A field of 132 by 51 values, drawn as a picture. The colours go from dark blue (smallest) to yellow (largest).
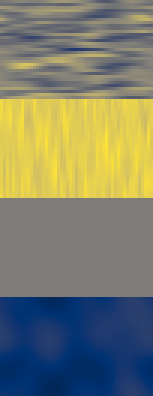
The table splits into 4 rows of 1 panel. Panel 1,1: middling, streaked across, strong in contrast. Panel 2,1: very high, streaked downward, faint in contrast. Panel 3,1: middling, flat. Panel 4,1: very low, smooth, faint in contrast.
